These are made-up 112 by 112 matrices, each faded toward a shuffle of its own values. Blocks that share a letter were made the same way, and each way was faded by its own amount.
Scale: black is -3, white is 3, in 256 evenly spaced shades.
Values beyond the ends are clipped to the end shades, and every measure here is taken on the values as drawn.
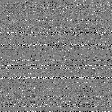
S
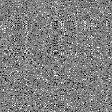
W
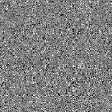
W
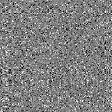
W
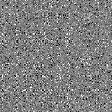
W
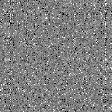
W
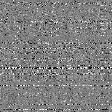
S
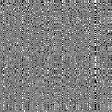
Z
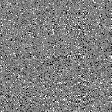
W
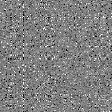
W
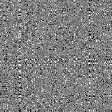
W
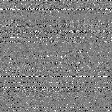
S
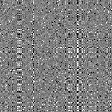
Z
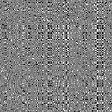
Z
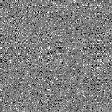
W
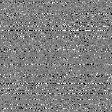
S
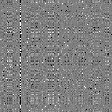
Z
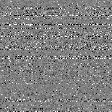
S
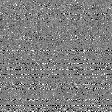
S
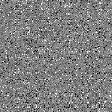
W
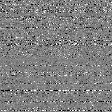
S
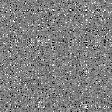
W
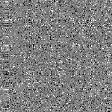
W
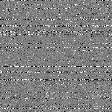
S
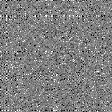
W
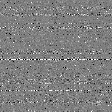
S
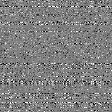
S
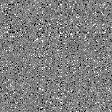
W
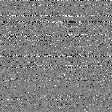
S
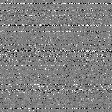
S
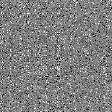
W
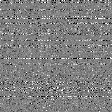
S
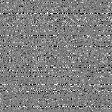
S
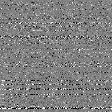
S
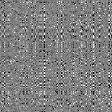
Z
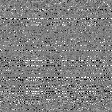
S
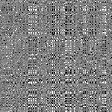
Z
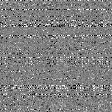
S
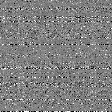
S
